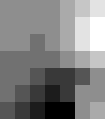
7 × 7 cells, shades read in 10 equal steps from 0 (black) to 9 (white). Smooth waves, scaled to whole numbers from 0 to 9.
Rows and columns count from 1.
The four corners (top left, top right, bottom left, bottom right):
5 8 3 6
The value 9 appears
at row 2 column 7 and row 3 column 7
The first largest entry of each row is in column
7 7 7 7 7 6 7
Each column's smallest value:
3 2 1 0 0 3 5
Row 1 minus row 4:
1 1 1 1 1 1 1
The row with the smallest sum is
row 7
